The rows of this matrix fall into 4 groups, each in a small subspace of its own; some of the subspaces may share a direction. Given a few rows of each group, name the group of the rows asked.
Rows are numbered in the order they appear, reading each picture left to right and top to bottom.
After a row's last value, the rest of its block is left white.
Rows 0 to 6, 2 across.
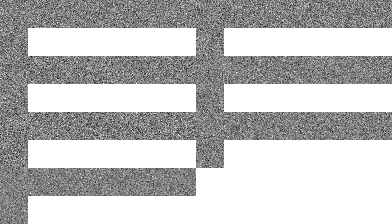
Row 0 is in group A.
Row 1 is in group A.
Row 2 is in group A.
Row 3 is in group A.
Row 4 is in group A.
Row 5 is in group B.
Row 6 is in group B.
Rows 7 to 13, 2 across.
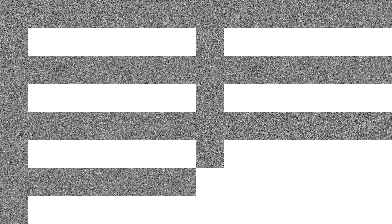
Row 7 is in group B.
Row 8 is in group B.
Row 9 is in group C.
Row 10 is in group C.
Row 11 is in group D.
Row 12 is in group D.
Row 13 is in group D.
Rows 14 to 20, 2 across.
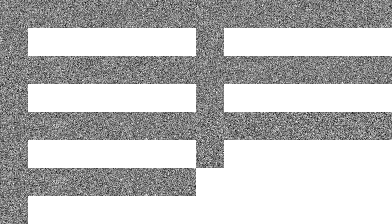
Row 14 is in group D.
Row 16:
C
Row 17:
C
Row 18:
C
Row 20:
C
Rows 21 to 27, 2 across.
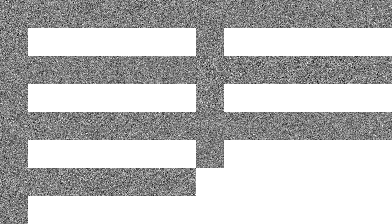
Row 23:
B
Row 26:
A
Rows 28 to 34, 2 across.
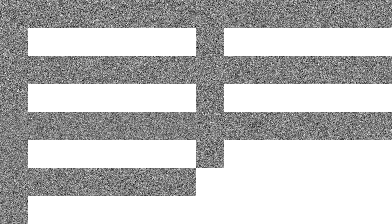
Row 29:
B
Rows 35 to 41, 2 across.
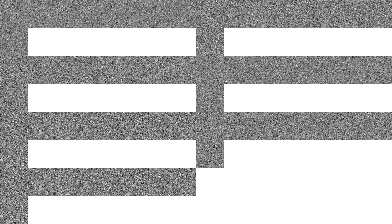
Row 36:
B
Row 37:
D
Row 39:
B
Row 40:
C
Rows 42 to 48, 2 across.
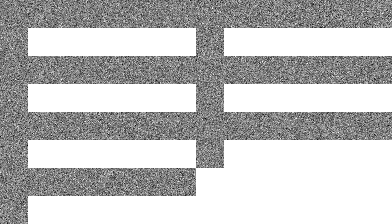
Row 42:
B
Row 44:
B
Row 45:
A
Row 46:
B
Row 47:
A
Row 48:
A
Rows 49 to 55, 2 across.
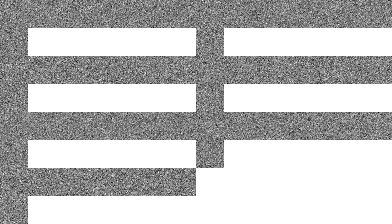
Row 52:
A
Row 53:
D
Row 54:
D
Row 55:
D
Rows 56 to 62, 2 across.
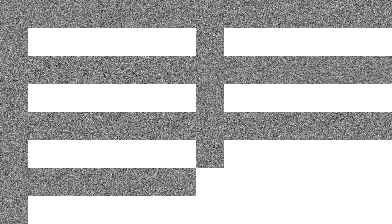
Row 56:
D
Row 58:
B
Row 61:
C
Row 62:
D
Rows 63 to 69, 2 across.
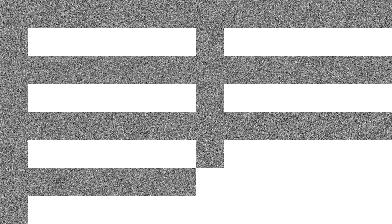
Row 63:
A
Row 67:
A
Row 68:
D
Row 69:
C
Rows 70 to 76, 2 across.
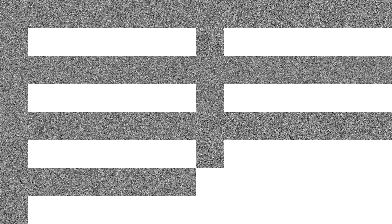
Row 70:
B
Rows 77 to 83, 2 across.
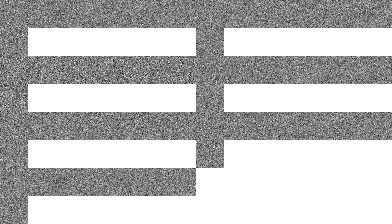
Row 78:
D
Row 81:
B
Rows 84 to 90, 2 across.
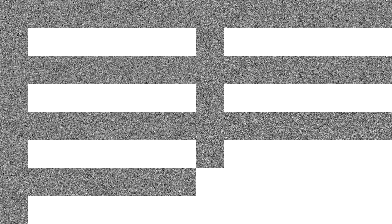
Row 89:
B
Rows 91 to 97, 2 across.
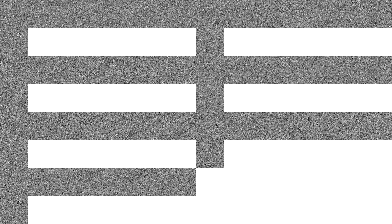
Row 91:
C
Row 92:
D
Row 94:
D
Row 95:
D
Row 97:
C
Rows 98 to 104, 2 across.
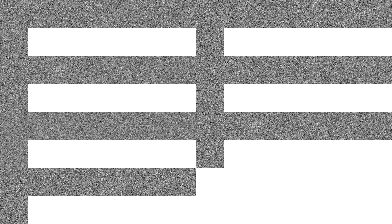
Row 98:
D
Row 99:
D
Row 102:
B
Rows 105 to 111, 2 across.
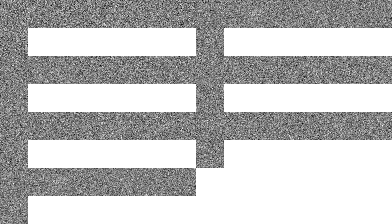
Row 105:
A
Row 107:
B
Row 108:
B
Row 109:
D
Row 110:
A
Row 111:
C
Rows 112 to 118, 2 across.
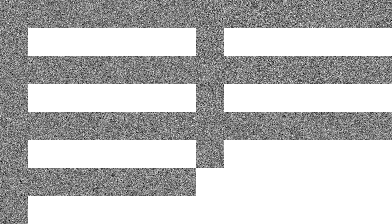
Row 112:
C
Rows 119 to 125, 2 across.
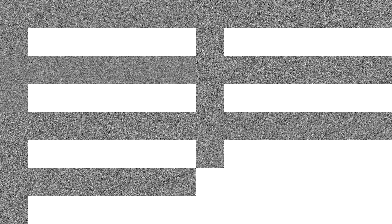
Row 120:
A
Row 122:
A
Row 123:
B
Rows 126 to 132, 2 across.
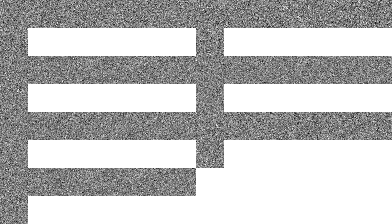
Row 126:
A
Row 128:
C
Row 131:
D
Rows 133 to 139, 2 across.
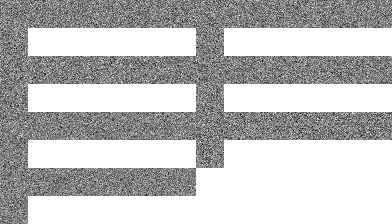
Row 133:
A
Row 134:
B
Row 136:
A
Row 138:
B
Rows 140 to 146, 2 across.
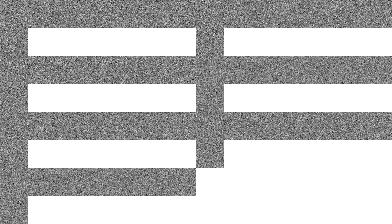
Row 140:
B
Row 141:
C
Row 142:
A
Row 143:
C
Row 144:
B
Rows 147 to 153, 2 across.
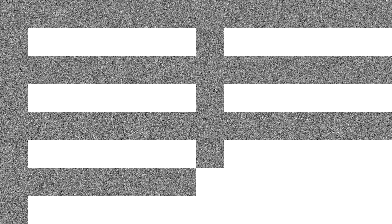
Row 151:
A
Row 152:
A
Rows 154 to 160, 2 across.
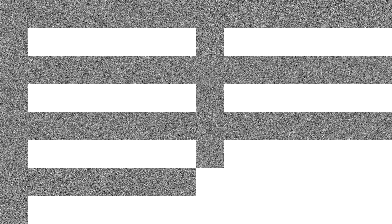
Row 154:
A
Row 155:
B
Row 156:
B
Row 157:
B
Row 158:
A
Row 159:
D
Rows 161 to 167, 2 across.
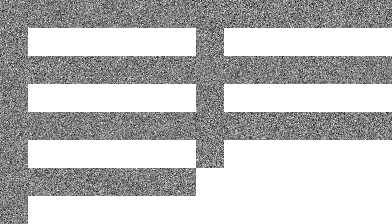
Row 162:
A
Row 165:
D
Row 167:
A
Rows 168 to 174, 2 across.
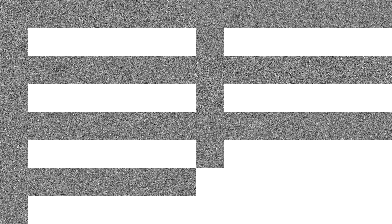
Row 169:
B
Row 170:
C
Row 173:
C
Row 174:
A
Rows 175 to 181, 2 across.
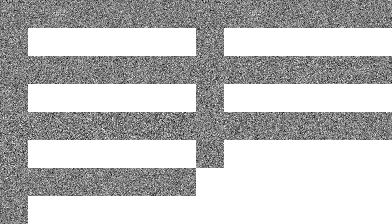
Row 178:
D
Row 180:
B
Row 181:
D
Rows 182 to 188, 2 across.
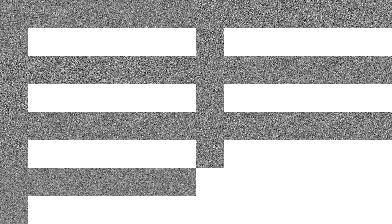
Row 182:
C
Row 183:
B
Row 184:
A
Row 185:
C
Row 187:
C
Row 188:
B
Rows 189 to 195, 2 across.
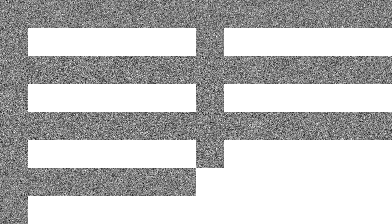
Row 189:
C
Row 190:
C
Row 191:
A
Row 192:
C
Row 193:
A
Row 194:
C
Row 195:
D
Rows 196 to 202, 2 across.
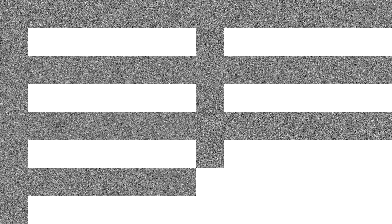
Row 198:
B
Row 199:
B
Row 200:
C
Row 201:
A
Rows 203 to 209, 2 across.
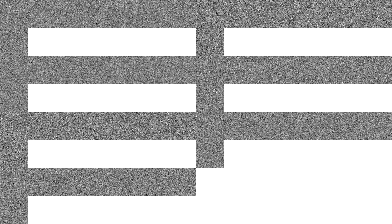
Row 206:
C
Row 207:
A
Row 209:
C
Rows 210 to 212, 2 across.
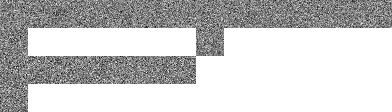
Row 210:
C
